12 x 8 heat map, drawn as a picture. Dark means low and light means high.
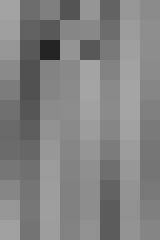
In the top middle lies a patch that is rougher than the rest. On average the colour sits 50% of the way up the scale. The bottom middle is the smoothest part.
